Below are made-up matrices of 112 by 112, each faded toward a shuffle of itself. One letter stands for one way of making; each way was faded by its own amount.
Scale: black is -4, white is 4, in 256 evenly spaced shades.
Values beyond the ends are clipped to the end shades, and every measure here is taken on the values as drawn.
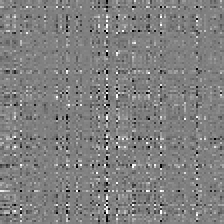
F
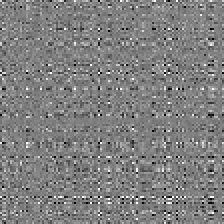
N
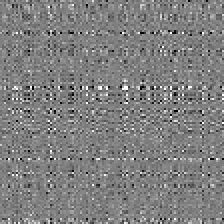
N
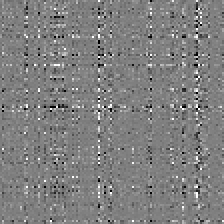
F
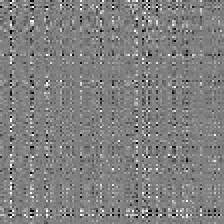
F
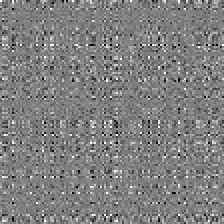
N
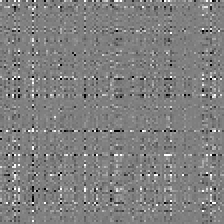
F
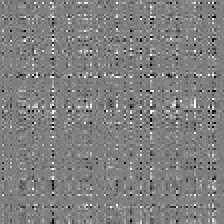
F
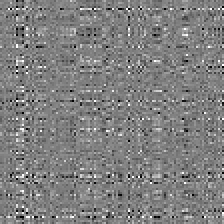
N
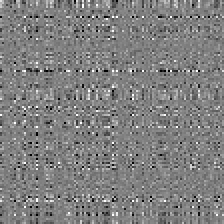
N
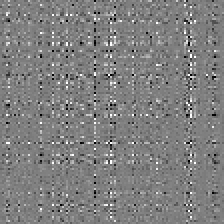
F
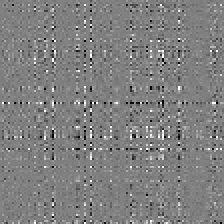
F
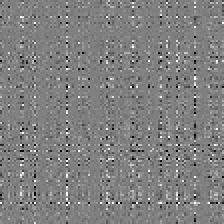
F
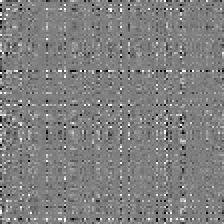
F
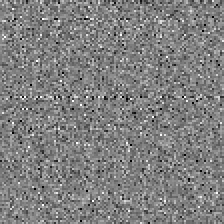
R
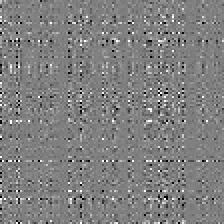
F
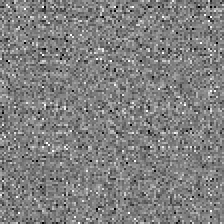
R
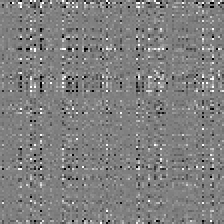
F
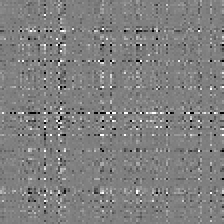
F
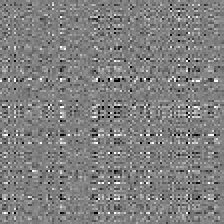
N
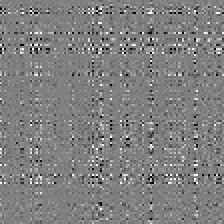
F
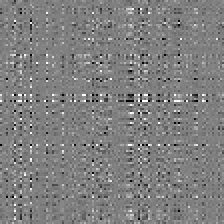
F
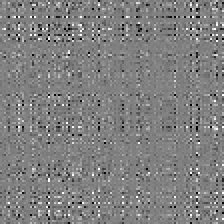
F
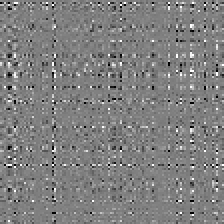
F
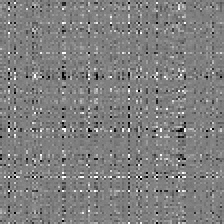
F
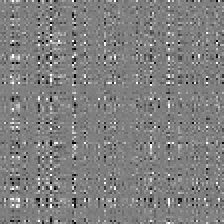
F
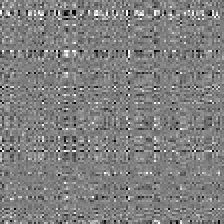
N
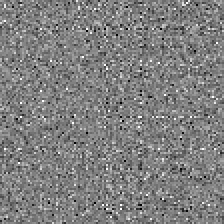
R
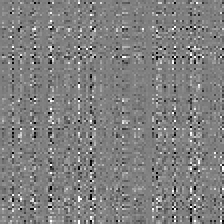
F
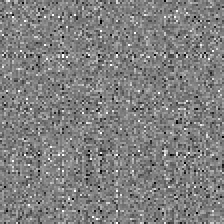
R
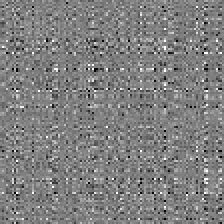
N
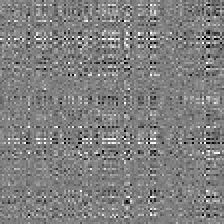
N
